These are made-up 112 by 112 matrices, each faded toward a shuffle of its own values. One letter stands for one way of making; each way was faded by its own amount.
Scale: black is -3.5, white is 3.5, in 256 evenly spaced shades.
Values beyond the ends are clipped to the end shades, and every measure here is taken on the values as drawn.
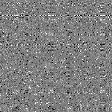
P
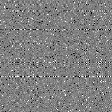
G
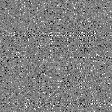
P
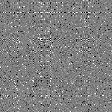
G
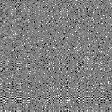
G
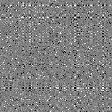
G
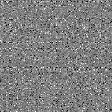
P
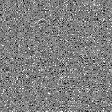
P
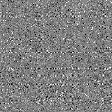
P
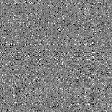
P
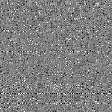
P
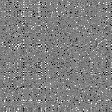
G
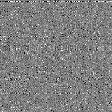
P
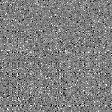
P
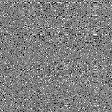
P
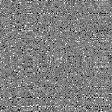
P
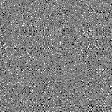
P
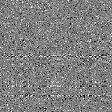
P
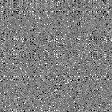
P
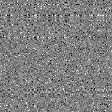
P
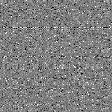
P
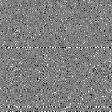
G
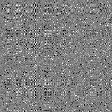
G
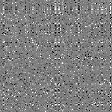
G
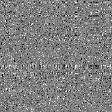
P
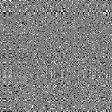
G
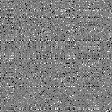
G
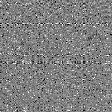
P
